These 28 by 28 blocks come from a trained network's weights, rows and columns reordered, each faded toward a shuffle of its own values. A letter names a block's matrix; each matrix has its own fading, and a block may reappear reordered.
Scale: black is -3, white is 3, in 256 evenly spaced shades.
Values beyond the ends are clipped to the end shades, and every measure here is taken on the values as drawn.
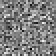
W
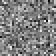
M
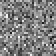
M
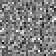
M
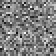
M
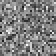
W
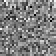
M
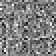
W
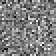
M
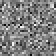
W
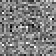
W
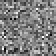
W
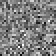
M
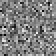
M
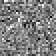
M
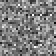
M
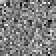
W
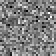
M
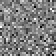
M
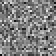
M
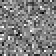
M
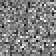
M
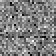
M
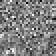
M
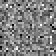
W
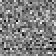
M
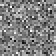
M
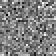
M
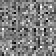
W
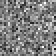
M
